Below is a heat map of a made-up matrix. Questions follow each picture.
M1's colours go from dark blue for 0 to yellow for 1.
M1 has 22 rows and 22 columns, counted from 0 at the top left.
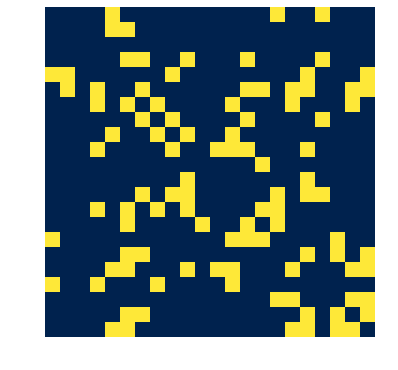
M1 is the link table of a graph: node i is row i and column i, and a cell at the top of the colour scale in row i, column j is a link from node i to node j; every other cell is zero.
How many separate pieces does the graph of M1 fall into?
2
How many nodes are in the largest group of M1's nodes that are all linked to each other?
4
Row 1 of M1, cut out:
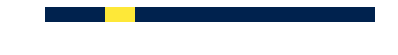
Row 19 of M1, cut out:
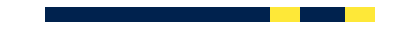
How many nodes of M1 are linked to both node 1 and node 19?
0
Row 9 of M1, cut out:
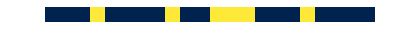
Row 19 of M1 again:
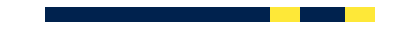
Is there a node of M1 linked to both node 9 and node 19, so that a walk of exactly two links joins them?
no
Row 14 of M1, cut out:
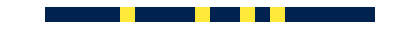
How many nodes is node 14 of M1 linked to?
4
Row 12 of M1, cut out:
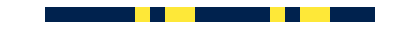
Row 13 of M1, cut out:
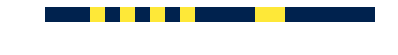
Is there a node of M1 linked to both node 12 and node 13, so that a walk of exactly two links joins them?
yes
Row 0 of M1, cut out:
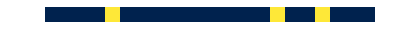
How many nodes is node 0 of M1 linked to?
3
